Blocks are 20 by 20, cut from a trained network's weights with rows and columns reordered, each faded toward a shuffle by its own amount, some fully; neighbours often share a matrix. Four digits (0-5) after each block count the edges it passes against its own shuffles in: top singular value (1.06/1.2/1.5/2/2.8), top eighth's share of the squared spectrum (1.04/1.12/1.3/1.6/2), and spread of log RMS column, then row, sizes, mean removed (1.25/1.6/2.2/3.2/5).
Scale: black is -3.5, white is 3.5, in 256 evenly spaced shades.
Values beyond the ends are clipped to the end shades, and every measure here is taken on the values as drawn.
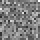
0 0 0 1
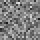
0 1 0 0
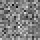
1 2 0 0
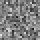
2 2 0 0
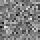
1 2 0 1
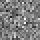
1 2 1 0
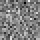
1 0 0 0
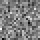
0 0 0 0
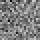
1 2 0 0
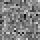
0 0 0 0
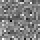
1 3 0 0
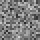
0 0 0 0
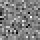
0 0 0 0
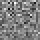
3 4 0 2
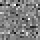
2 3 0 1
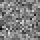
2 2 1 0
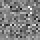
2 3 0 2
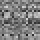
3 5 1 3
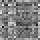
3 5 1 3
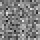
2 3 0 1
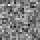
1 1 0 0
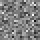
2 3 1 1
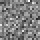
0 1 0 0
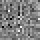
3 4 1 1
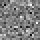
2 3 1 1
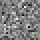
0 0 0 0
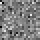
1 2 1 0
